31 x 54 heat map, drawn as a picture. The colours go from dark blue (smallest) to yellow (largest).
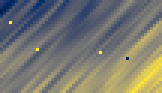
The top left is the ninth with the lowest average. Four lone cells stand out: three far higher and one far lower than their neighbours. The grain runs diagonally up to the right. Values rise toward the bottom right.
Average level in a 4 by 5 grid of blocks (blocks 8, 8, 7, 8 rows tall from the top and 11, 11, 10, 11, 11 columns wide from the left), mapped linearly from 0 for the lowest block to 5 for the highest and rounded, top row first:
0 0 0 1 2 / 1 1 1 1 3 / 2 2 2 3 4 / 2 3 3 4 5
